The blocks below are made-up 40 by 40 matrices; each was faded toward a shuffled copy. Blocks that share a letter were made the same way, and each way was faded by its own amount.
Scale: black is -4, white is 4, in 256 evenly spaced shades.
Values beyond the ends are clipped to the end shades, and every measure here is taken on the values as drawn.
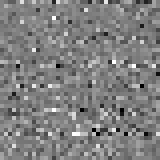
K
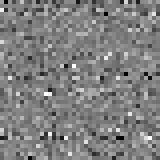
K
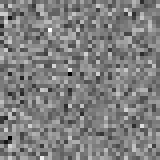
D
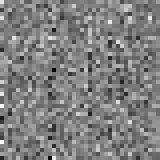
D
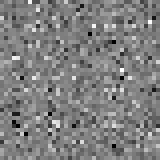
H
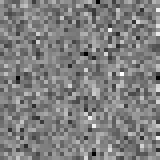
D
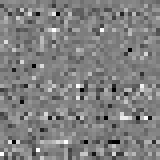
K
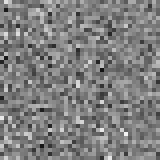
D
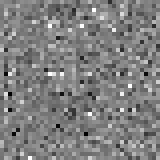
H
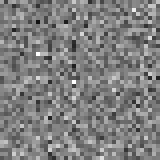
D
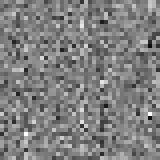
D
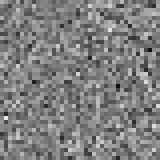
D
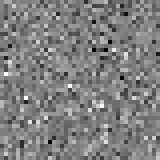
H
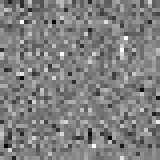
H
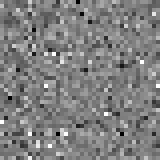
H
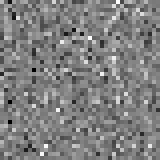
H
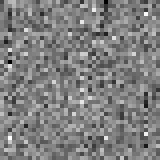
D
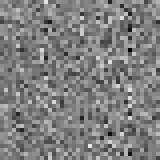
D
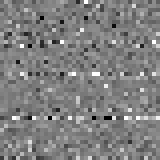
K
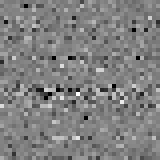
K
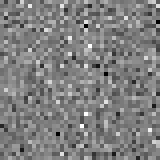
H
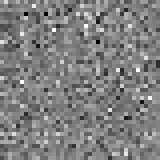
H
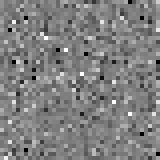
H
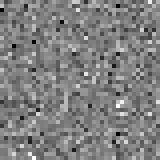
H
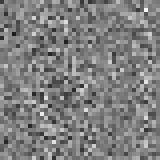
D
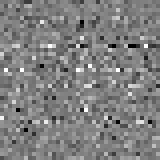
K
